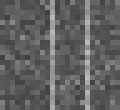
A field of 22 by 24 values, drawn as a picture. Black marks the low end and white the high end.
Slope: none. Average level on the scale: 40%. Odd lines: columns 11 and 18. Histogram: skewed, a long tail of high values.
